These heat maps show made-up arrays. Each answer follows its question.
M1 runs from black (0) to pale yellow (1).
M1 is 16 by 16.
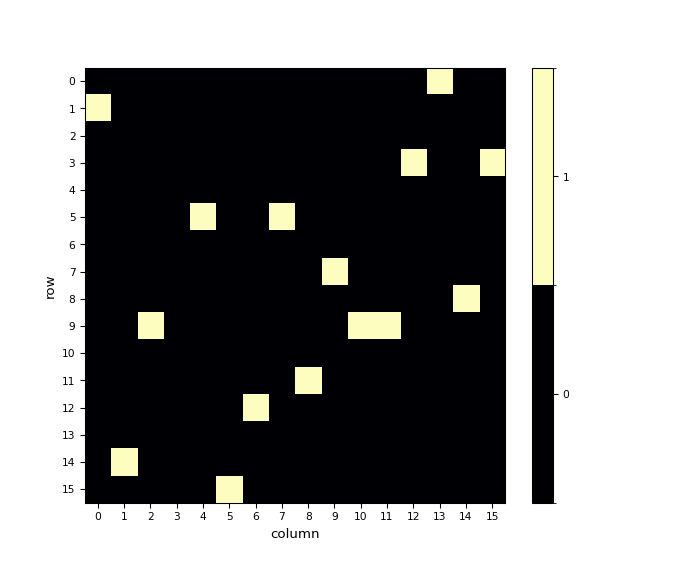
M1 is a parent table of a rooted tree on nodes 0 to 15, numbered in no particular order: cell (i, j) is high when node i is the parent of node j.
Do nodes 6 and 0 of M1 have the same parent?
no
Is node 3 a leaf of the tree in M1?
no
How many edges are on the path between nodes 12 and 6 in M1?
1
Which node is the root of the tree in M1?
3
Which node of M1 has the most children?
9
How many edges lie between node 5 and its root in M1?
2
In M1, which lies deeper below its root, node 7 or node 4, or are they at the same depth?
the same depth
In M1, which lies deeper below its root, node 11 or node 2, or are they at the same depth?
the same depth
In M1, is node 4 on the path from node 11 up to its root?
no
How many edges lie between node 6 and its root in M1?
2
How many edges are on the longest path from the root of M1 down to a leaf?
10
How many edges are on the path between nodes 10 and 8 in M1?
3
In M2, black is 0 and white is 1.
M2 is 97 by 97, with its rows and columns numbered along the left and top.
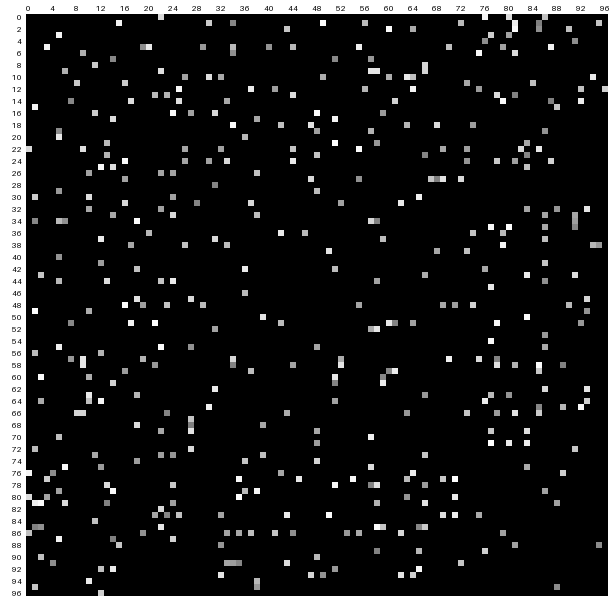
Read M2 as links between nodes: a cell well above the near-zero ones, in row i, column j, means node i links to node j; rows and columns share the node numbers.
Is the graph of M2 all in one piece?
yes
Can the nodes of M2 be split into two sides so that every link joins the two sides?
yes
